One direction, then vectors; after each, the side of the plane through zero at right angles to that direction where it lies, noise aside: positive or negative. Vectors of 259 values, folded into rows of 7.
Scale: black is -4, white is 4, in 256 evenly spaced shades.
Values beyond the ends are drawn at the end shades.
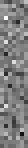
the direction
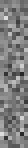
positive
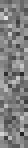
positive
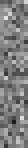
positive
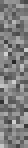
negative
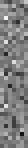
positive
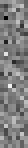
negative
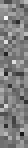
positive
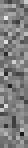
positive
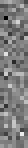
negative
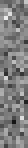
positive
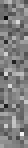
negative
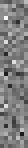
positive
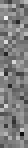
positive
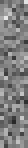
positive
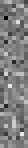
negative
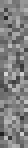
negative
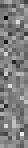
negative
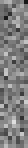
negative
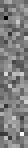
negative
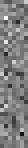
positive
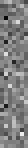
negative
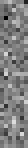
negative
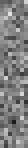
positive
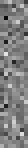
negative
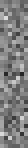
positive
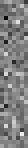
negative
